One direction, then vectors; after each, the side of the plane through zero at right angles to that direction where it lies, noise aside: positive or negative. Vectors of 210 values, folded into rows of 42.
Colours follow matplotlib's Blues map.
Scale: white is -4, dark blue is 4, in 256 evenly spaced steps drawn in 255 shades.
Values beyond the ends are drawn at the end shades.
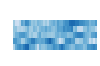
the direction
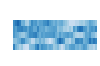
negative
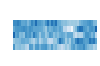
negative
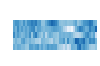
negative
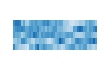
negative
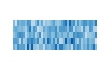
positive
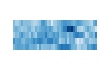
positive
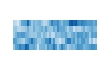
positive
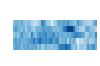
positive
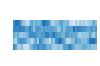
negative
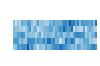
positive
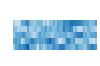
positive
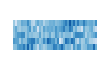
positive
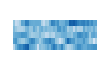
positive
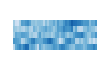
positive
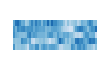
negative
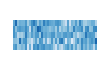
negative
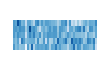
negative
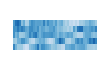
negative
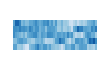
negative
